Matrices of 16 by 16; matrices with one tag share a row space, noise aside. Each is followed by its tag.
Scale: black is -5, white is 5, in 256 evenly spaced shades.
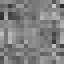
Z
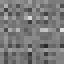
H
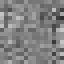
Z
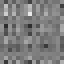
H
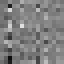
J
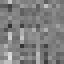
J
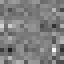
Z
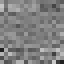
Z
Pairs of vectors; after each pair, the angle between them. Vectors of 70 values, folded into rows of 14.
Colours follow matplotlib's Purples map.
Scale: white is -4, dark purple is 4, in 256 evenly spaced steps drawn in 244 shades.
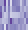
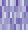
partly aligned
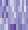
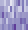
partly aligned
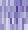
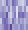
partly opposed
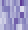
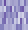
partly opposed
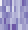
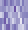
partly aligned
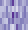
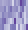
partly opposed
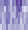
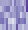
orthogonal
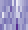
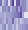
partly opposed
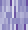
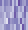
partly aligned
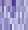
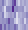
partly aligned
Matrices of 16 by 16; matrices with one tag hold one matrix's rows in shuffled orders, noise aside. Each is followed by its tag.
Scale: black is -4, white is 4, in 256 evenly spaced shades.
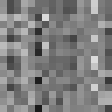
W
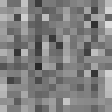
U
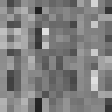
W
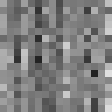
U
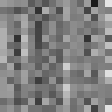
U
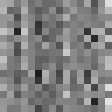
U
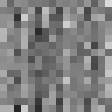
U
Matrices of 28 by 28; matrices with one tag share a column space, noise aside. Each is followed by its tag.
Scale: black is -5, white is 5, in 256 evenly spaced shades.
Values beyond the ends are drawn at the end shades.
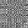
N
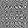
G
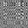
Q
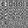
Q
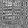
Q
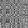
N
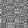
N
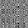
N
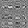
G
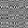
G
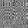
Q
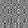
N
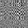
Q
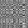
N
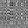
Q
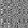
N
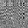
Q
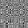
N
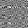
G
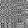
N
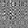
Q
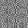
N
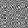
G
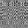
Q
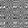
G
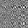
G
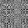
N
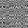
G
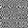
G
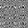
G
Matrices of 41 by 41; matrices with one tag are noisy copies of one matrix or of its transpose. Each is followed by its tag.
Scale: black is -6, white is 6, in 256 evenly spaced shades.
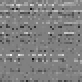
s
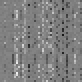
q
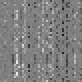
q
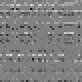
s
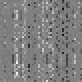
q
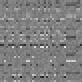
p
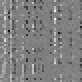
s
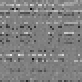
s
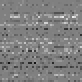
q
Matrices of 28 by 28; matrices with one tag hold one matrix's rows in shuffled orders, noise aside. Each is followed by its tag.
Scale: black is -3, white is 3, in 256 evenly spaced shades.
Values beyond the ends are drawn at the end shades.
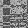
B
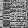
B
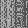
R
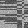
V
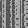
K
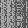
R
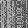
R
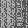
R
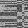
V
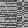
V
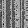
K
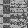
B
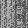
R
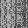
R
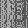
R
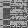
B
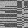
V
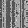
K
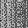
R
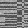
V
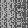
R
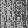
R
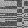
V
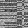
V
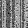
K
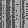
K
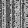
K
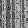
K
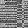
V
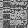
B
